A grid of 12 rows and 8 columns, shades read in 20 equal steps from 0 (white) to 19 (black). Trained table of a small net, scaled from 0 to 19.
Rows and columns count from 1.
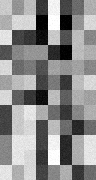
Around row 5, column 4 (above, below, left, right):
8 14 10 7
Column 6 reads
14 19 13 19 8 15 12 15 11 16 16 6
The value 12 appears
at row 7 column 2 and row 7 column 6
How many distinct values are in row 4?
7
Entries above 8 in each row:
3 2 5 4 4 3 4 4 5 3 3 4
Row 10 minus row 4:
-4 -7 -6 6 -15 -3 1 -4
